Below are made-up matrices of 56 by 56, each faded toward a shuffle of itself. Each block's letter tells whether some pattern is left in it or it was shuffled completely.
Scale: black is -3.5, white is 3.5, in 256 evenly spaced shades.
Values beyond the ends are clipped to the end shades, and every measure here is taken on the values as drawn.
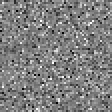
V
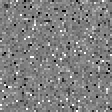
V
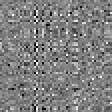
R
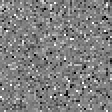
V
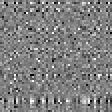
R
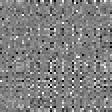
R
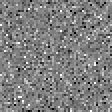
V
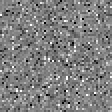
V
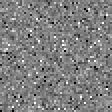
V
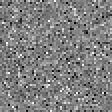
V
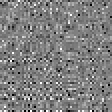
R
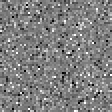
V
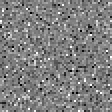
V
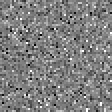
V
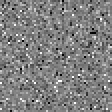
V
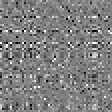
R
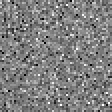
V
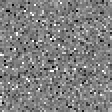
V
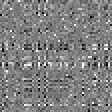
R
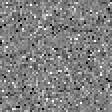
V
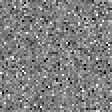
V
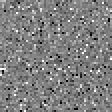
V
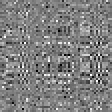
R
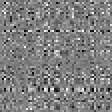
R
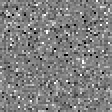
V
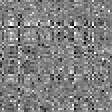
R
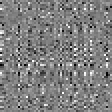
R
